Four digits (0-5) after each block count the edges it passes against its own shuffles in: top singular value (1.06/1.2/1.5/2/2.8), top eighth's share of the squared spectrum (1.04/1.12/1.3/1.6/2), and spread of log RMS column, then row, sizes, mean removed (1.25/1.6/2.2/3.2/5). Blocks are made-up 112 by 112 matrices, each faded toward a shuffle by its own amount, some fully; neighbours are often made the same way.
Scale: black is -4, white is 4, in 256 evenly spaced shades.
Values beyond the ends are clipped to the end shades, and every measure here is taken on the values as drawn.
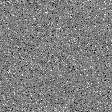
2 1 0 0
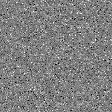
3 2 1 0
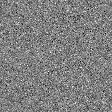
0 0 1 0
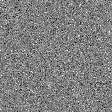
0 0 0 0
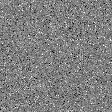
2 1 0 0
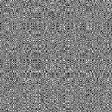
5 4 3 3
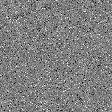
3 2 0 0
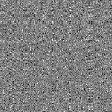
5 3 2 2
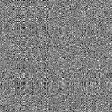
5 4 3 3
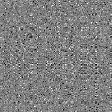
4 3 2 2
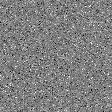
2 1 0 0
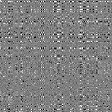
5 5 3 4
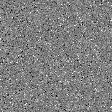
2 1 0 0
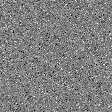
1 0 0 0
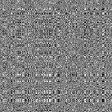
5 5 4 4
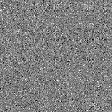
4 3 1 1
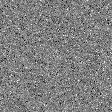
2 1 0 0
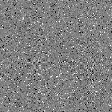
4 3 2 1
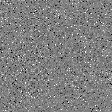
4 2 1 1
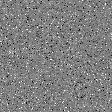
1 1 0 0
